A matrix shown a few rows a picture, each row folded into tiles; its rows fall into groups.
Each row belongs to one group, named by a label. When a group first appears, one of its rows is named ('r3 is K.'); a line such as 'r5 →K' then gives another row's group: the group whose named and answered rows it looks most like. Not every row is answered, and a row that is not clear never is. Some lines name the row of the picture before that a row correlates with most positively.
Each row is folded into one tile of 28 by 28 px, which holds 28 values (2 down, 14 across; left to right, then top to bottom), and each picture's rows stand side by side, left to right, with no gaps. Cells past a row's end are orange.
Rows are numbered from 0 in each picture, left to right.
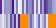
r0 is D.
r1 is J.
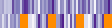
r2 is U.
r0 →U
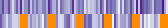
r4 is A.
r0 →J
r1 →J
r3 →U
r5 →J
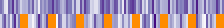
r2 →A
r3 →J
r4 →J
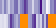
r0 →D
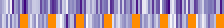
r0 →U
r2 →D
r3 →D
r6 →D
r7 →A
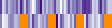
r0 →D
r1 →U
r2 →U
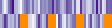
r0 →U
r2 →A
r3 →U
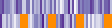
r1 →D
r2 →U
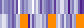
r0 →D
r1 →U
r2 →U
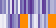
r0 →D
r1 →J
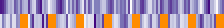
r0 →J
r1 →A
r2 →J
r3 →D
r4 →D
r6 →J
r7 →U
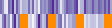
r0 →A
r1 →D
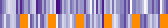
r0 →J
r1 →A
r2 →J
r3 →A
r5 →U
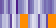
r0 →J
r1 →J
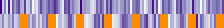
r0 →A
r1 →U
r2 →A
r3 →D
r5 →U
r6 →A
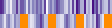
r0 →J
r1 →D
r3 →A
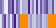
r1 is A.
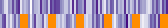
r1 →U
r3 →D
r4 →D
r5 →D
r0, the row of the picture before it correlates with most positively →0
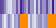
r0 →J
